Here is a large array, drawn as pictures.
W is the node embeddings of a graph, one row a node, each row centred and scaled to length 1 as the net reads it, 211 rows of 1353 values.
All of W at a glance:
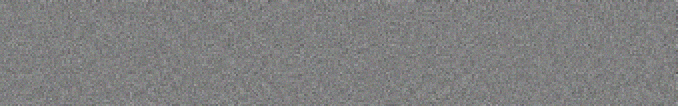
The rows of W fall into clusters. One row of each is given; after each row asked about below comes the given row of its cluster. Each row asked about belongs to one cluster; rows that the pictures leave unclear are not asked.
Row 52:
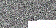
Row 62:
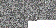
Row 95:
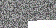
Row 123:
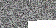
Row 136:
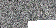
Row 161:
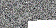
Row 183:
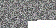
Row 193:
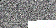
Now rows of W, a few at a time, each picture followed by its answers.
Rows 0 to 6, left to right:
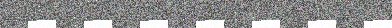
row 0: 52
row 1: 52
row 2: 52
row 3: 52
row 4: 161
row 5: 136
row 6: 123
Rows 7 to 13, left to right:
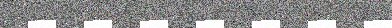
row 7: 52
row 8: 161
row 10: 62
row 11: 193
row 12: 95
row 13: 193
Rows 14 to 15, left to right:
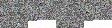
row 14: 62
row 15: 62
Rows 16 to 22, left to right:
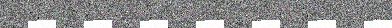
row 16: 62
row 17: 136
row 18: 62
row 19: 95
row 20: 161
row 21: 95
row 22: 52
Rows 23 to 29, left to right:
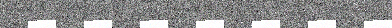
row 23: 161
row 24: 193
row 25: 183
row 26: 161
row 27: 136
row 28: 62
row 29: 161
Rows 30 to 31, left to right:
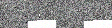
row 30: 95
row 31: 183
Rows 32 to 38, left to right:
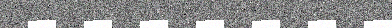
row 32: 193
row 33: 136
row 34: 136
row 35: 161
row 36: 161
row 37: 183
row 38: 183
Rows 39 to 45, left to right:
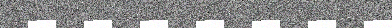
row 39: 136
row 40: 161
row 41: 52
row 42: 52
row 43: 95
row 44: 193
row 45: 183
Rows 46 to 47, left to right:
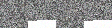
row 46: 62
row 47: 183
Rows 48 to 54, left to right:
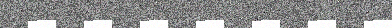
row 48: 183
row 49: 62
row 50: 123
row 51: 161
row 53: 136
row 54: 62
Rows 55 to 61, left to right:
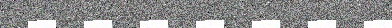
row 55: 123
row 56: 183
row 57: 62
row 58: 52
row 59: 123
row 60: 183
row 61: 95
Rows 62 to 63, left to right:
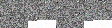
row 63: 123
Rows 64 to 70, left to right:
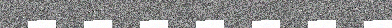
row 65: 136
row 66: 183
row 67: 62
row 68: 52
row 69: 183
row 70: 136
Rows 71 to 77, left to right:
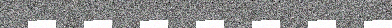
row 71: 123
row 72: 136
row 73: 123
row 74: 123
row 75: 193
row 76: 183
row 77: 52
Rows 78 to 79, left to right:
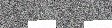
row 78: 136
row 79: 136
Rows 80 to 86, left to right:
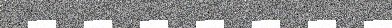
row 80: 193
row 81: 95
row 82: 183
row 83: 52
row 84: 95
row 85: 161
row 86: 183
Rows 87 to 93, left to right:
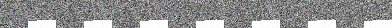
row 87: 123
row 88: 136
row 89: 136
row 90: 193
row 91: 136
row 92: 95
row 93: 52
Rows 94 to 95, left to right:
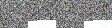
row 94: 95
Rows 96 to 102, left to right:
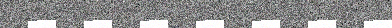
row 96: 183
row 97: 193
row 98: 161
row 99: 52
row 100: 161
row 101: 62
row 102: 161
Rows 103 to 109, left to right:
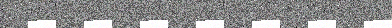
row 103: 183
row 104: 161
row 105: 193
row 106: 183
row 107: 161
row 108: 123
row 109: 136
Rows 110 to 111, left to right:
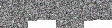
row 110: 62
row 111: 52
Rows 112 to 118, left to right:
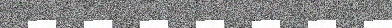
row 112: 193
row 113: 123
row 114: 183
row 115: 193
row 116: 183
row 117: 62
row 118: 161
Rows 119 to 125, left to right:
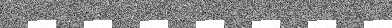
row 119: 95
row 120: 62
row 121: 95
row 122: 95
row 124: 123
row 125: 62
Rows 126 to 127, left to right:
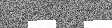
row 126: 95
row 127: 183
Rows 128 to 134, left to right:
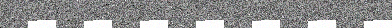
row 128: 183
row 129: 95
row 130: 193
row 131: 123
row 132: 52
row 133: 95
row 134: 183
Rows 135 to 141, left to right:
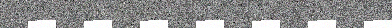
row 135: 161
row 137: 193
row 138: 62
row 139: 62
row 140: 136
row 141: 123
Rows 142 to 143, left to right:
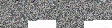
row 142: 62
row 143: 183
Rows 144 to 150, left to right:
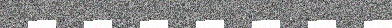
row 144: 62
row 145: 123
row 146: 161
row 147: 161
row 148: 95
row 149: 183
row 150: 52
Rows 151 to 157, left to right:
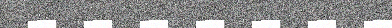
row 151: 95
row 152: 183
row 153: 95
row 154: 52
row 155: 183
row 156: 183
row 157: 52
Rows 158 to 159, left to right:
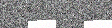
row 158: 161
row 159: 95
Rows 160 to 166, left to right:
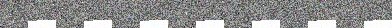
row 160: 62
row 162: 95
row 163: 123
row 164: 62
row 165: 136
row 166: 52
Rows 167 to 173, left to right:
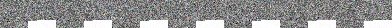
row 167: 52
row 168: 136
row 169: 136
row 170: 161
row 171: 161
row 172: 62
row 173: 136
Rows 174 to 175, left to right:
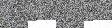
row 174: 62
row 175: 183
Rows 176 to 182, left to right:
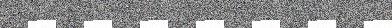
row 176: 62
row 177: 136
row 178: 193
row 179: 193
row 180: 193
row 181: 136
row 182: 183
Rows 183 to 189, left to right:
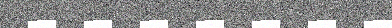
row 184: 95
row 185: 95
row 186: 193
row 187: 193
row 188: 123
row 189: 193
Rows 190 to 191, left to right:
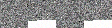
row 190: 123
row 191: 62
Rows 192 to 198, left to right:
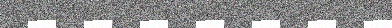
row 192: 136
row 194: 123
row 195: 95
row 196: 123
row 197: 52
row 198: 123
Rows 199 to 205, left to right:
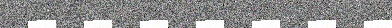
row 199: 52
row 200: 62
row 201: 183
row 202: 183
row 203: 161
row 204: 193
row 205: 95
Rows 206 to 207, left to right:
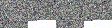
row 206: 95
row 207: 52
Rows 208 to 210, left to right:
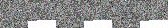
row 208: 183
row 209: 62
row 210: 62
